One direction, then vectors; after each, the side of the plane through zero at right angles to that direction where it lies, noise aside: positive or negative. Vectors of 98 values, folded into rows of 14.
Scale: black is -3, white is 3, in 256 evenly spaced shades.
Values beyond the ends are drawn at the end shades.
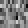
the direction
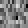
positive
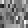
negative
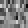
positive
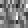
negative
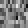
positive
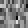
positive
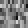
positive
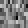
positive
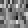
positive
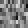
positive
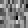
positive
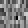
positive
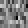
positive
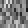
positive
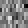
positive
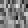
positive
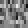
positive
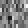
negative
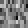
positive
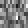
negative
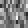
negative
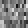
negative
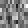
negative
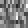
negative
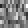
negative
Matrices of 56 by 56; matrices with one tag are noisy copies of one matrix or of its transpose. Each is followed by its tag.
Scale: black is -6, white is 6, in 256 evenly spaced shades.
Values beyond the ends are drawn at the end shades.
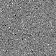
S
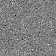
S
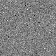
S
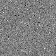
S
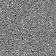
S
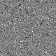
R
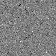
R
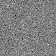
S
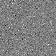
S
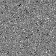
R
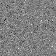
R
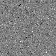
R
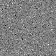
S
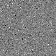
S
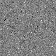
R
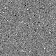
S
